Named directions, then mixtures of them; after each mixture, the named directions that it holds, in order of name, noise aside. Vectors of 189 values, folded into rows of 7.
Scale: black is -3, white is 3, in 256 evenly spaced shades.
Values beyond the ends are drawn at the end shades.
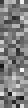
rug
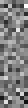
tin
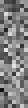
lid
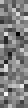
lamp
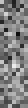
lamp, lid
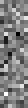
lamp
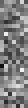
lamp, rug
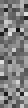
lid, tin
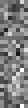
lid, rug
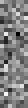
lamp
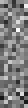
tin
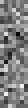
lamp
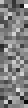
lid, tin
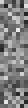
rug, tin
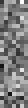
rug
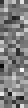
rug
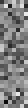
rug, tin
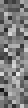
lid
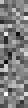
lamp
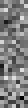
rug, tin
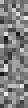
lamp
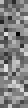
lamp, lid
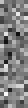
lamp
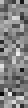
rug
